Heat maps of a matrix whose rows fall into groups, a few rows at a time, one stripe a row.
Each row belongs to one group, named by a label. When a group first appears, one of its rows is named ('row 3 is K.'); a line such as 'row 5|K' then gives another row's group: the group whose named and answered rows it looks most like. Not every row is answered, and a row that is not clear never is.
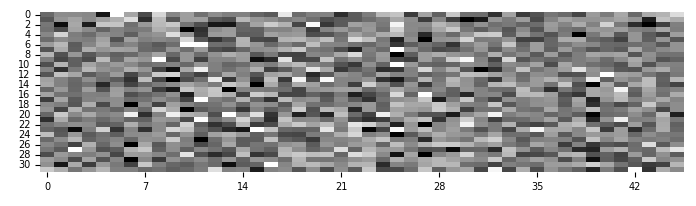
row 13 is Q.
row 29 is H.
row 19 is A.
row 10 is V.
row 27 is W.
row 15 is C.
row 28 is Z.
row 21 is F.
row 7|V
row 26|H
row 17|F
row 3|A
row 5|Z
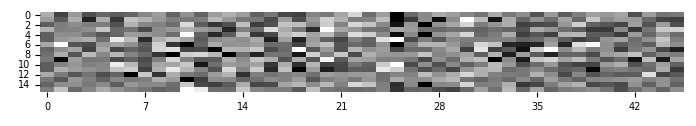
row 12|H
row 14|Z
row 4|Z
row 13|A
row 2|Z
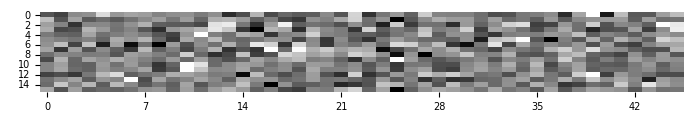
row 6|H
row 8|Z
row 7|Q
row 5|C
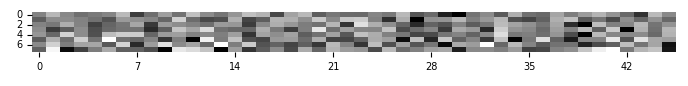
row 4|W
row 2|W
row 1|Z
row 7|C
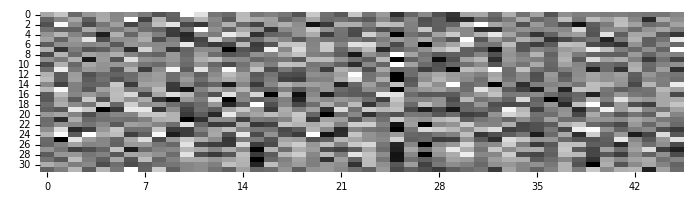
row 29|W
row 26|Z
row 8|V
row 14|Q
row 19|W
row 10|V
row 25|W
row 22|Z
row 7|Q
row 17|C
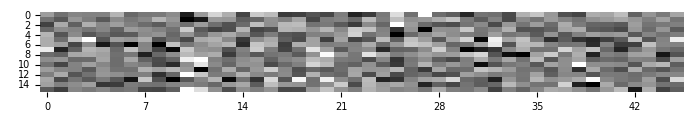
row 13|Q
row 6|H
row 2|V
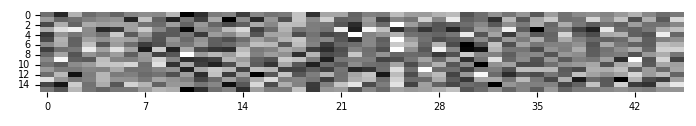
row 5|V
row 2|V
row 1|Q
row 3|W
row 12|C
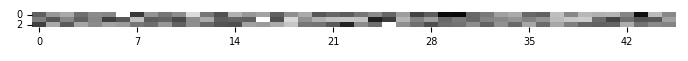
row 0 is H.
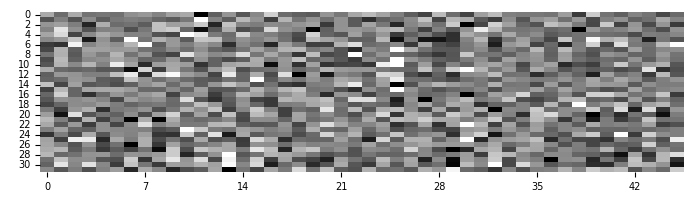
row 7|V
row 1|F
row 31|Q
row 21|H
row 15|V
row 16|C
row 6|W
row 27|H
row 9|V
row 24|C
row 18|F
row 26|H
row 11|H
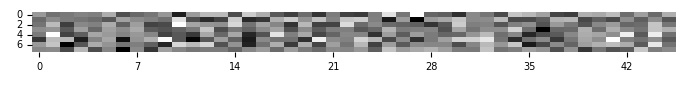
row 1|Z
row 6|C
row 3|C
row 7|H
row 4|C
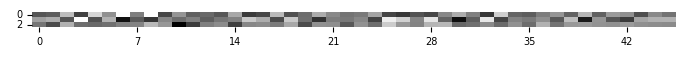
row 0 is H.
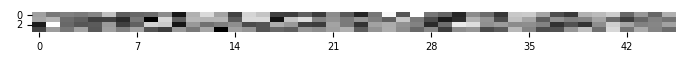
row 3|C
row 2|F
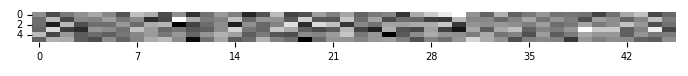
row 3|C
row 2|A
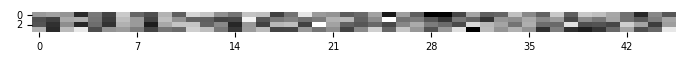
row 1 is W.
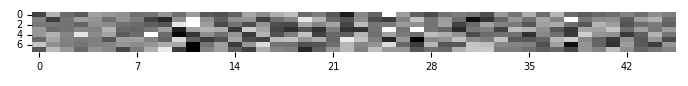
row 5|Z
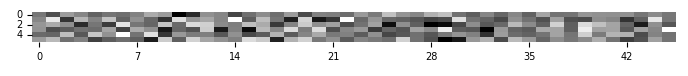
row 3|Q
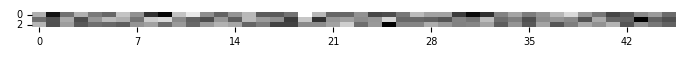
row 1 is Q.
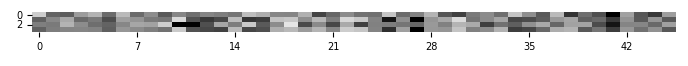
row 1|Z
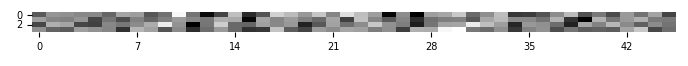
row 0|Z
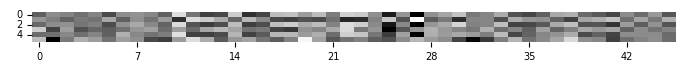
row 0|Z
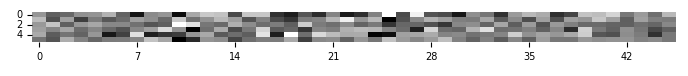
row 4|Q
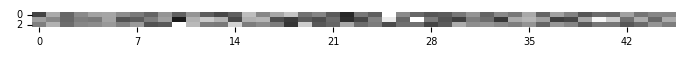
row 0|V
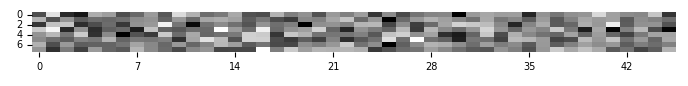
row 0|C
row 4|H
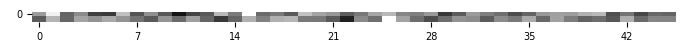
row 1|V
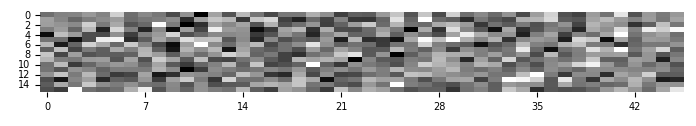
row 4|F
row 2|A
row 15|W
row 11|A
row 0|Q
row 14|V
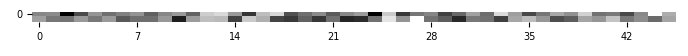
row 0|C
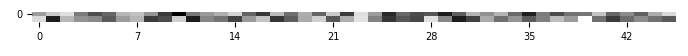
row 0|W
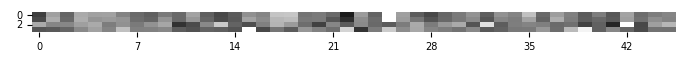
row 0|V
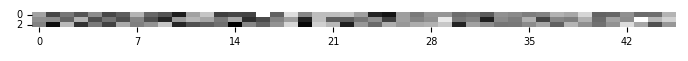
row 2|A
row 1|Q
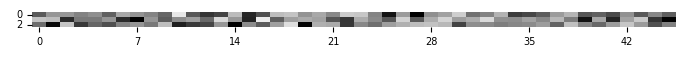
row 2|A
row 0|Z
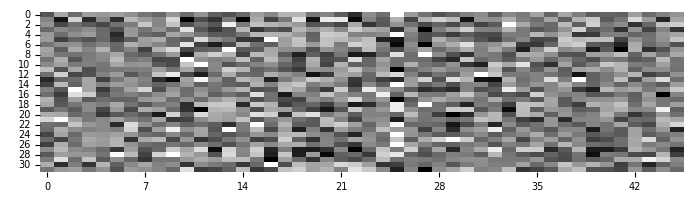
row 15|W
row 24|V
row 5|Q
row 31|Z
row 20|H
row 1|A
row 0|V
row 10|C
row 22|W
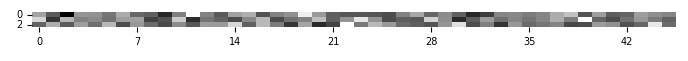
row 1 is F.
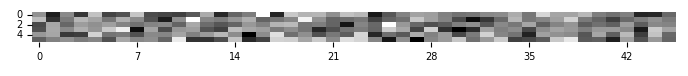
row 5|Z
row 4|C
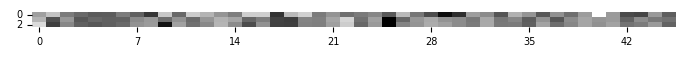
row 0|H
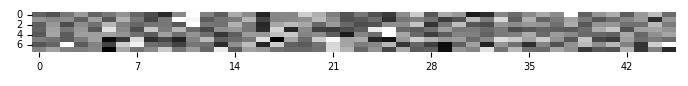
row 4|V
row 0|F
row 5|Q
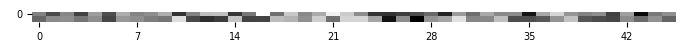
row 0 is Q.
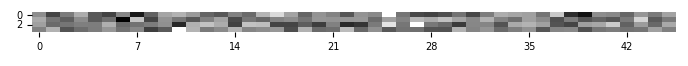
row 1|H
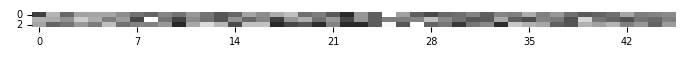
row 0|V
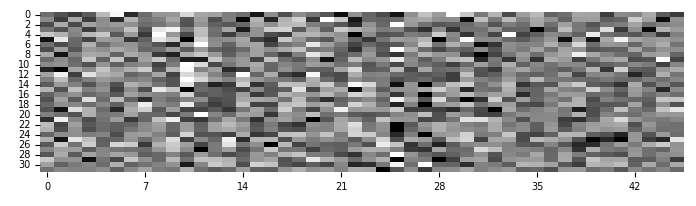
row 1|A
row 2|V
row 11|W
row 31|Z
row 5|F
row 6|F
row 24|Z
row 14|Z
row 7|V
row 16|Z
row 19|W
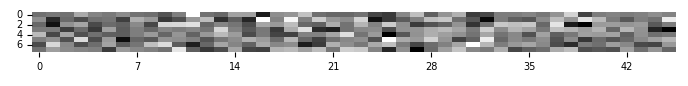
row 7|Z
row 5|H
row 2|W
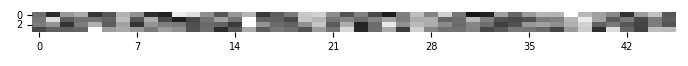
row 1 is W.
